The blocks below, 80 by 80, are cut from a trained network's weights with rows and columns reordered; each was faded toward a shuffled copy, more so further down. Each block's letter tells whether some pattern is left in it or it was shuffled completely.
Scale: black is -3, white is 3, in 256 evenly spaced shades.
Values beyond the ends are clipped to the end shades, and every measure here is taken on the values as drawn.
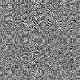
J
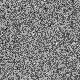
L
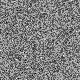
L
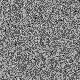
L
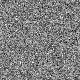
L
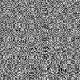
J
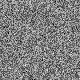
L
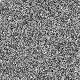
L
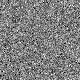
L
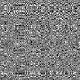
J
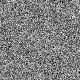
L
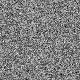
L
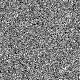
L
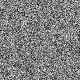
L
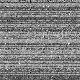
J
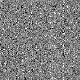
J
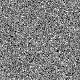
L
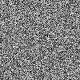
L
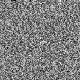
J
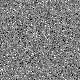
L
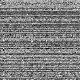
J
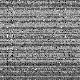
J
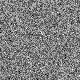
L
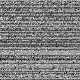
J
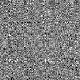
J
